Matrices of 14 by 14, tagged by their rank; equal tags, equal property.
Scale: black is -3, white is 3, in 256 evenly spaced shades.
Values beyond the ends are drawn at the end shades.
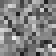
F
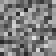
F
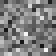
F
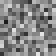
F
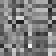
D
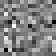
D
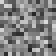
F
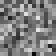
F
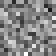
F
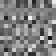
D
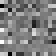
D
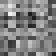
D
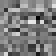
D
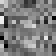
D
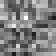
D
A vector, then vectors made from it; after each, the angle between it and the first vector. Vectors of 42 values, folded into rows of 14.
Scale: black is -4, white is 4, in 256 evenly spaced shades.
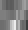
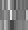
partly opposed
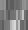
nearly parallel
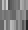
partly aligned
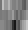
nearly opposite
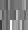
partly aligned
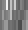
partly opposed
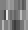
partly opposed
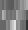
nearly parallel
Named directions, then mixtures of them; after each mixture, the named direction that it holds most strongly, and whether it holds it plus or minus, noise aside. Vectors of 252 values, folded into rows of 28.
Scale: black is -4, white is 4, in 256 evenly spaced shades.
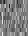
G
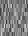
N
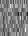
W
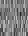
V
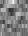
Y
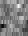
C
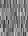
V, minus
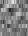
Y, plus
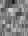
Y, minus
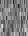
V, minus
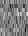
W, minus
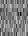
V, plus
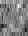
C, plus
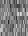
V, minus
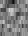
Y, minus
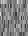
G, minus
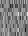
W, minus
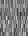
V, plus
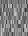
N, plus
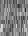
V, minus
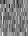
G, plus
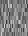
N, plus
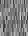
V, minus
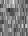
Y, plus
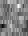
C, plus
